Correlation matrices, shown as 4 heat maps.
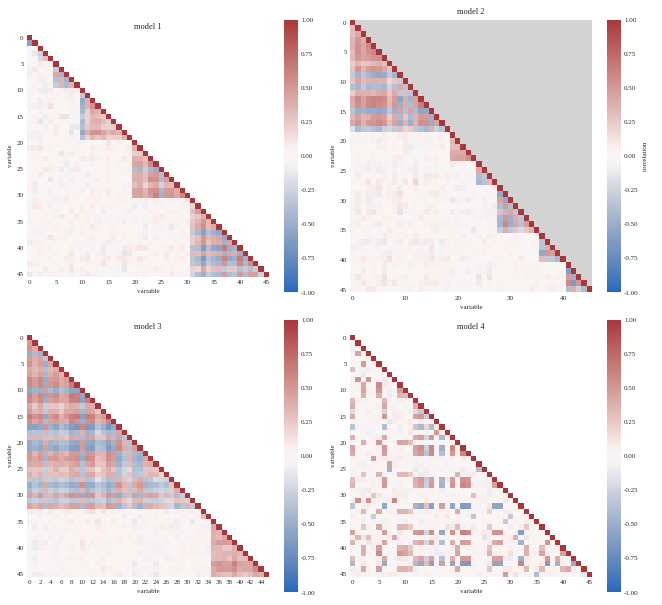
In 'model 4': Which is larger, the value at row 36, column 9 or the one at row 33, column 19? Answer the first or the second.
the first
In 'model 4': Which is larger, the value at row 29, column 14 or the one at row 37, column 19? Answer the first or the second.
the second
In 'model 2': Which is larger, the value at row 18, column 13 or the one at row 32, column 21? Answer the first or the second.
the second
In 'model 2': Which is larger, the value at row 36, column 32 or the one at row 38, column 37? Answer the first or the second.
the second
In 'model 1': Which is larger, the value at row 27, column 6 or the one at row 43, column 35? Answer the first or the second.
the first
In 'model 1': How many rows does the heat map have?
46
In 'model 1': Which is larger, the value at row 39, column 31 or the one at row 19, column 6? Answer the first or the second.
the first
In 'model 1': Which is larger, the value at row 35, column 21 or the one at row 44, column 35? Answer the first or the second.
the second
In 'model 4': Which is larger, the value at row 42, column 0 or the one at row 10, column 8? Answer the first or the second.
the first
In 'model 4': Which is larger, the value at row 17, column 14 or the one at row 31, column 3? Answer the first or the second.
the second
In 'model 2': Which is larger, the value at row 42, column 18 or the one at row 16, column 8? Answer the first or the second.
the second
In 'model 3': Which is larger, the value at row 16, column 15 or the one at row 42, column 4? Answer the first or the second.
the first
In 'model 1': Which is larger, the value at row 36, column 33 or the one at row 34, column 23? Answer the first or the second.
the first
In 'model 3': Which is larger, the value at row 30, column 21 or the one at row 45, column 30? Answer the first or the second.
the second
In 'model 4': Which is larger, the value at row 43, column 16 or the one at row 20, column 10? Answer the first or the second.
the second
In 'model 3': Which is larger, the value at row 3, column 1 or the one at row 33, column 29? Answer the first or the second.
the second
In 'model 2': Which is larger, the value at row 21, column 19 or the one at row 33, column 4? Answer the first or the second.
the first
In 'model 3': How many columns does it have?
46
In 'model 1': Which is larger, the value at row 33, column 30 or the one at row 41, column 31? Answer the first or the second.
the second
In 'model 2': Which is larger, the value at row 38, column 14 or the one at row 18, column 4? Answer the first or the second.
the first
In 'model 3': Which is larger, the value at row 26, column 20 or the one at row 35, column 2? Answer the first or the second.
the second
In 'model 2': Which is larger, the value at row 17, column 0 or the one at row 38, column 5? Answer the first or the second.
the first
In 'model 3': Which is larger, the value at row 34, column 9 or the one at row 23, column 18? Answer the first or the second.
the first
